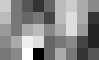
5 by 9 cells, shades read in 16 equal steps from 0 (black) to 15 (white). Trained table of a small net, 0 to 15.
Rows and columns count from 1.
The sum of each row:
74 72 79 72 61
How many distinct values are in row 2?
7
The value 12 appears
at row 1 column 1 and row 1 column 7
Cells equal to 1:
0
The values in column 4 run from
0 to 13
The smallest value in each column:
7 7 5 0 4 7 7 3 2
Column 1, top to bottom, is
12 11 9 8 7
